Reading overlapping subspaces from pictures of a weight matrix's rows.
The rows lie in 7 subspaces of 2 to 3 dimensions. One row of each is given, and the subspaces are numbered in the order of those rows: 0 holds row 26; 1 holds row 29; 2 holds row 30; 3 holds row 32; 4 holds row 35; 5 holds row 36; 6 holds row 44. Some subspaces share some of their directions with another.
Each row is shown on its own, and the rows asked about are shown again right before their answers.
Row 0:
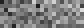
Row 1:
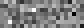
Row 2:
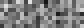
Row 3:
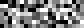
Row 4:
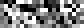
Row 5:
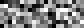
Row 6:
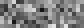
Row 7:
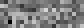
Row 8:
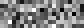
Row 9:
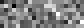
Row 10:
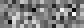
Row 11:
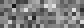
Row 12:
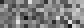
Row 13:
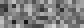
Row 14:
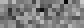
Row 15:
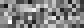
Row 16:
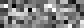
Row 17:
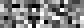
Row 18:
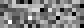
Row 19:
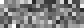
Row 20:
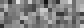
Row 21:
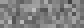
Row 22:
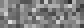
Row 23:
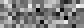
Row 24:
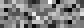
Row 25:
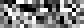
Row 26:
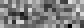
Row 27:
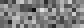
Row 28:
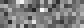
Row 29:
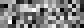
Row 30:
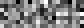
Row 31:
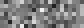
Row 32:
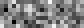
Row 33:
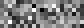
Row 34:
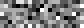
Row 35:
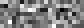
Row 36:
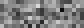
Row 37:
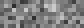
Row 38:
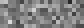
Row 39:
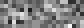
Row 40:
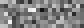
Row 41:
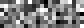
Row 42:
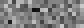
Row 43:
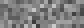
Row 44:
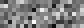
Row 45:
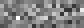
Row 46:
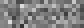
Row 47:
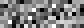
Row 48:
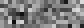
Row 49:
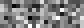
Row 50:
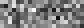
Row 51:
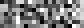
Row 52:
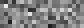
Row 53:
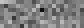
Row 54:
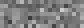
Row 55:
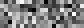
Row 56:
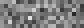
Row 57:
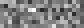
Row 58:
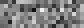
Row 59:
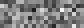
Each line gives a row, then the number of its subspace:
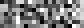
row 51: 0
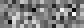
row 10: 2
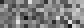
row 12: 0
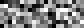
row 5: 4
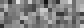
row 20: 2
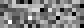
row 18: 5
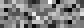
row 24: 6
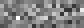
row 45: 6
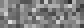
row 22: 3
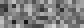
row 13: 3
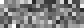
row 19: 1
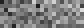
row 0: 1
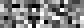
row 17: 5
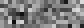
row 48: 0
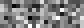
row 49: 5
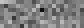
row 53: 1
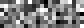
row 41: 2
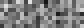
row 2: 2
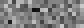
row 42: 5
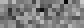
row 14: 1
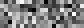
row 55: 1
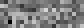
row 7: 0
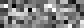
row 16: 0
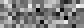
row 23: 5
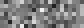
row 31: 6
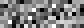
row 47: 6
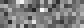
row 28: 6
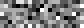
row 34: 5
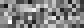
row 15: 1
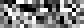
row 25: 6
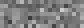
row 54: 5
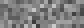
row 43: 6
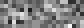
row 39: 0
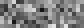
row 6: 3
